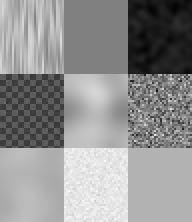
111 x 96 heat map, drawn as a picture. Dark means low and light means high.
The table splits into 3 rows of 3 panels. Panel 1,1: high, streaked downward. Panel 1,2: middling, flat. Panel 1,3: very low, blotchy, faint in contrast. Panel 2,1: low, checkered. Panel 2,2: high, smooth. Panel 2,3: middling, fine-grained, strong in contrast. Panel 3,1: high, smooth, faint in contrast. Panel 3,2: very high, fine-grained, faint in contrast. Panel 3,3: high, flat.
